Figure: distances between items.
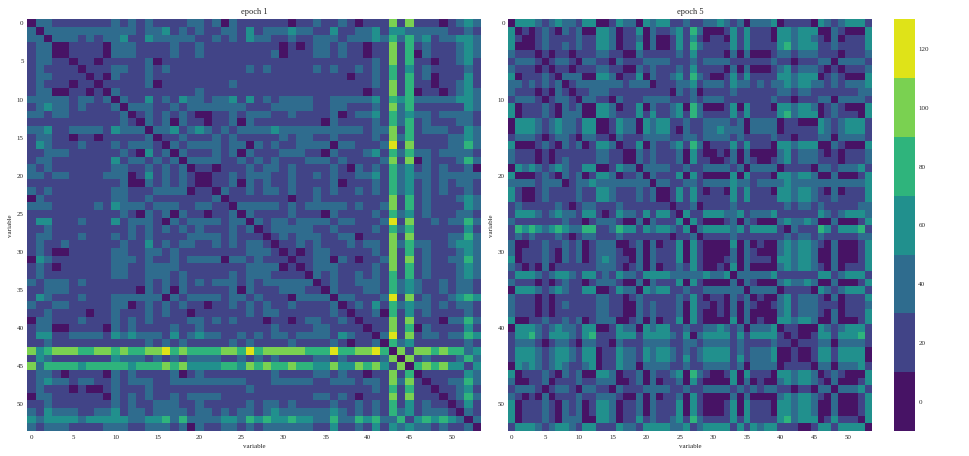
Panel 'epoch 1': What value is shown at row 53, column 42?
20
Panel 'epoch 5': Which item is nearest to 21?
8
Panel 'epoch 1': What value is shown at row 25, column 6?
20
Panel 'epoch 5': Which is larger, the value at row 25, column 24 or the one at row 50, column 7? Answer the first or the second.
the first
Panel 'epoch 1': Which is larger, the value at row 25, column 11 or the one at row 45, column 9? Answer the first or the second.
the second
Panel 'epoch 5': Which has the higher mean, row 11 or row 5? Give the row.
11
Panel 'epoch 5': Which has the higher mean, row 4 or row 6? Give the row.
6
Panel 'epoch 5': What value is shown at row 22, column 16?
20
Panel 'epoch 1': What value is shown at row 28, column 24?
40
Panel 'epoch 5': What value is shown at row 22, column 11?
20
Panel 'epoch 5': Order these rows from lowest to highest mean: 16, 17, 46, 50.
17, 50, 46, 16
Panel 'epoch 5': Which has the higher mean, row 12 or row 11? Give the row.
12
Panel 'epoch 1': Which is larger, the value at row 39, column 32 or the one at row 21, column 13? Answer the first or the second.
the first
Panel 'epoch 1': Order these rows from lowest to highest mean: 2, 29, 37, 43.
37, 29, 2, 43
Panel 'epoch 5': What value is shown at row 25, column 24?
20
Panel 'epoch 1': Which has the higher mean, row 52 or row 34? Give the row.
52
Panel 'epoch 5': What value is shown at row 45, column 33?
20
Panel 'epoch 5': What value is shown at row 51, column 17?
20
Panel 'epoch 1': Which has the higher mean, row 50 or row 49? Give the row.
49
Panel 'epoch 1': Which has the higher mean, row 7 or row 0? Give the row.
0
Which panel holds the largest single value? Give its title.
epoch 1
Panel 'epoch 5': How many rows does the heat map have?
54
